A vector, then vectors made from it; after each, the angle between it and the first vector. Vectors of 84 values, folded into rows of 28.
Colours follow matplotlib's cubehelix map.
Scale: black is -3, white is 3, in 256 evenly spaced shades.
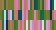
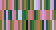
nearly opposite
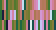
orthogonal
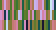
nearly opposite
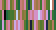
partly opposed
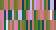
nearly opposite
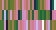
nearly parallel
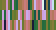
partly opposed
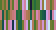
partly aligned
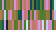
nearly parallel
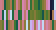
nearly parallel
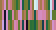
nearly opposite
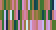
nearly parallel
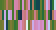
nearly parallel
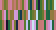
partly aligned
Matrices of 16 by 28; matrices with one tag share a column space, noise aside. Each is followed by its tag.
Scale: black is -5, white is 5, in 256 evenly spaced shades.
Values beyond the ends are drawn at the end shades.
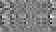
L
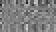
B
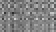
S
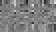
B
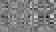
L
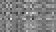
S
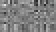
B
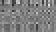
B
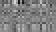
B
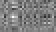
L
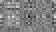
L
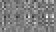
L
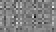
L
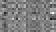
S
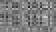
L
